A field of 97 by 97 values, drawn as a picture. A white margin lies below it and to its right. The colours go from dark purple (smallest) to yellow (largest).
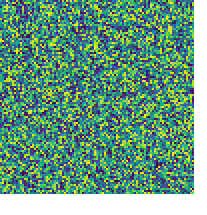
Odd rows or columns: none. Slope: none. Histogram: flat. Stripes: none. Grain: fine. Average level on the scale: 50%.
